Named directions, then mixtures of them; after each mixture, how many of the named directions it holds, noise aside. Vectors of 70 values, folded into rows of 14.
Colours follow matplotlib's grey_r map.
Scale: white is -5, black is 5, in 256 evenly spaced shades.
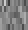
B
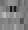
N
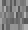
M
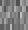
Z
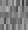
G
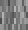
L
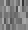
three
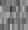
three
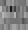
two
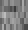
three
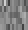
one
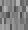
one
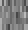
two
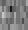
three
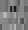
one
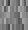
two
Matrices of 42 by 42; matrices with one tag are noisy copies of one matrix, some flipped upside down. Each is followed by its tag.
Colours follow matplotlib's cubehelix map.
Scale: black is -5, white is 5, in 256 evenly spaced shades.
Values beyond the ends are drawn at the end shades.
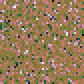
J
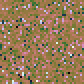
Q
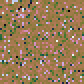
Q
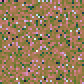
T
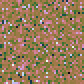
Q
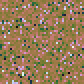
Q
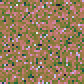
T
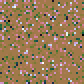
J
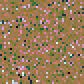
Q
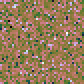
J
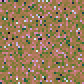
T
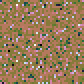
T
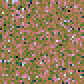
Q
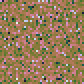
T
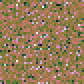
T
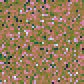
J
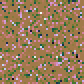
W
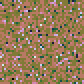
W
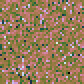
Q
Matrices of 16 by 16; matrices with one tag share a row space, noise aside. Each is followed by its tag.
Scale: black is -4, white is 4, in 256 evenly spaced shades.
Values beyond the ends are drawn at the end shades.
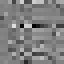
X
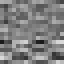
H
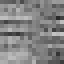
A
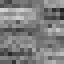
A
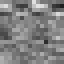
H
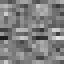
H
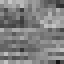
A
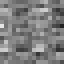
H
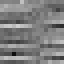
A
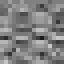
H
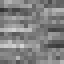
A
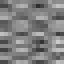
H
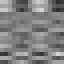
H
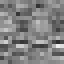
H
